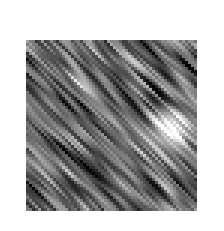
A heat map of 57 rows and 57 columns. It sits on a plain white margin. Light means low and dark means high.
Average level on the scale: 60%. Odd rows or columns: none. Dips: one, in the middle right. Mirror symmetry: none. Grain: diagonal, down to the right. Ninth with the lowest average: middle right.
